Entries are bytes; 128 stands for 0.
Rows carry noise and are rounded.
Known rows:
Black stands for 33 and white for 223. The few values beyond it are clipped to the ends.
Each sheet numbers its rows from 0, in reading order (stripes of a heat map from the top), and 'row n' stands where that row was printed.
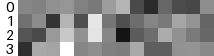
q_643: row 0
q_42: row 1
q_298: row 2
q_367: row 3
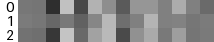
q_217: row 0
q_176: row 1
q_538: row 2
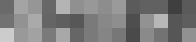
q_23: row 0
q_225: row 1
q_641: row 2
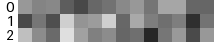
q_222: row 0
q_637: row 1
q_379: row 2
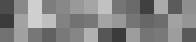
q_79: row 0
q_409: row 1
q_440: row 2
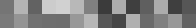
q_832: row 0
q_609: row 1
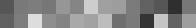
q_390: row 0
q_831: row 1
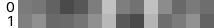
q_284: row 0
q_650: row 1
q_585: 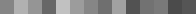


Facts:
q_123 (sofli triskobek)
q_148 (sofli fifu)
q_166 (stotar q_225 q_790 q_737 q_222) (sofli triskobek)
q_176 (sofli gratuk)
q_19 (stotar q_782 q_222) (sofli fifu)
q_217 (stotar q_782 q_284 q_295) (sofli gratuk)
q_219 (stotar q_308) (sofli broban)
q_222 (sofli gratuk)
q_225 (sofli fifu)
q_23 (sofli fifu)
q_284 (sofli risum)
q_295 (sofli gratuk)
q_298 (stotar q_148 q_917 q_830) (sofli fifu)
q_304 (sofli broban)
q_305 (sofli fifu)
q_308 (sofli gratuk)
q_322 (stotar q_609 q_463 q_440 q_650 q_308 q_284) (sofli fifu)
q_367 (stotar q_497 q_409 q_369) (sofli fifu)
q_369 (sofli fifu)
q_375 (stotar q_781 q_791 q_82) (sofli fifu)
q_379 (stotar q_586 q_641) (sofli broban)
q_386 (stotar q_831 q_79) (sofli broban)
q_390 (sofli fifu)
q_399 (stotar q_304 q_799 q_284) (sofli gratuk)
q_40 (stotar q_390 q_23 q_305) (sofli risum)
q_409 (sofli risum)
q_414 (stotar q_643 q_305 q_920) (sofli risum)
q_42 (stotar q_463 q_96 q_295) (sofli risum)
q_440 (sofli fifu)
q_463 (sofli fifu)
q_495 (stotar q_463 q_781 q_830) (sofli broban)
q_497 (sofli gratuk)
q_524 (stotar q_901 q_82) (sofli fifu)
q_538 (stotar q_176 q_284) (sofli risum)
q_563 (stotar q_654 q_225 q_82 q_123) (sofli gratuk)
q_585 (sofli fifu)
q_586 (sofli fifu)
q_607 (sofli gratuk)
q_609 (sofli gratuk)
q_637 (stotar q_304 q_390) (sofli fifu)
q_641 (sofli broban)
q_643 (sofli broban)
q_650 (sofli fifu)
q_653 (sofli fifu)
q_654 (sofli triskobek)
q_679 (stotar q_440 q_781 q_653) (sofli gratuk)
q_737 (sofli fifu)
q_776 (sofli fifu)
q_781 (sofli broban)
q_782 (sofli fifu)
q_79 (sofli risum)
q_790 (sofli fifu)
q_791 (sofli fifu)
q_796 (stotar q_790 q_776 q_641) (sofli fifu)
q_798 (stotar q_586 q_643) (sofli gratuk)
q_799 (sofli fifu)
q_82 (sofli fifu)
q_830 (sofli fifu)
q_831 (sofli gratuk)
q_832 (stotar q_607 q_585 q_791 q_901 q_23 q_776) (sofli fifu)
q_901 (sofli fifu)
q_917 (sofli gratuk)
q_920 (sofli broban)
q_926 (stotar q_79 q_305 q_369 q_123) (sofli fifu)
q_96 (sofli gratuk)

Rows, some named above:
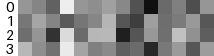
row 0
q_798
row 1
q_440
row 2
q_322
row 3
q_379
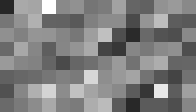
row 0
q_367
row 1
q_225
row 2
q_643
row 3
q_653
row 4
q_222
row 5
q_304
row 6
q_386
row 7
q_920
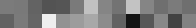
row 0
q_284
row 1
q_414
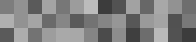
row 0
q_219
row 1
q_790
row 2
q_524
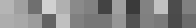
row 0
q_796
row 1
q_776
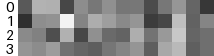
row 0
q_82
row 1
q_926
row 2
q_19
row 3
q_737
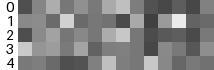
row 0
q_305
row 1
q_166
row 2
q_305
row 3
q_641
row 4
q_284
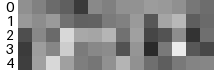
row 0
q_782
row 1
q_737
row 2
q_40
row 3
q_563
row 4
q_369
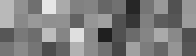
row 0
q_379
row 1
q_586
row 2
q_495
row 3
q_463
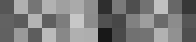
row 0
q_375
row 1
q_830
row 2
q_679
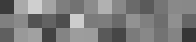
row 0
q_369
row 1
q_96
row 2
q_781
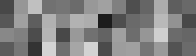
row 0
q_123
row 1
q_679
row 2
q_19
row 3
q_399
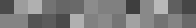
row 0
q_654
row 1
q_295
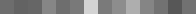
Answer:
q_799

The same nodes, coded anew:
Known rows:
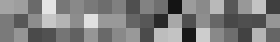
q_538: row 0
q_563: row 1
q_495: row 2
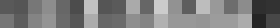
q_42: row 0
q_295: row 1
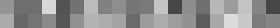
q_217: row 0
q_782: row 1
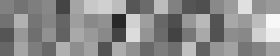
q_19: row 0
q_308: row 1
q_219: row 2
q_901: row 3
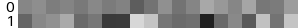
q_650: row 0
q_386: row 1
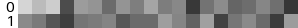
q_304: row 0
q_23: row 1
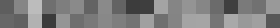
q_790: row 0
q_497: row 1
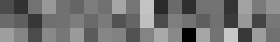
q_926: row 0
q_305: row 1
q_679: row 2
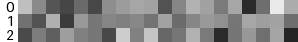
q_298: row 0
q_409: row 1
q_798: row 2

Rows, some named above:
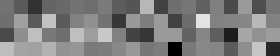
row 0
q_305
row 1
q_322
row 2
q_166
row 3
q_399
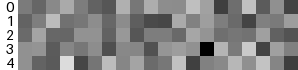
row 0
q_586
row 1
q_790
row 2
q_920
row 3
q_679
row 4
q_217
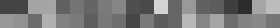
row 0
q_796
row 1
q_176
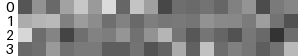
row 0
q_524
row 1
q_799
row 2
q_390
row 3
q_776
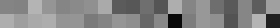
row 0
q_225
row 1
q_399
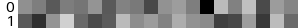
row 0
q_679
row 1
q_379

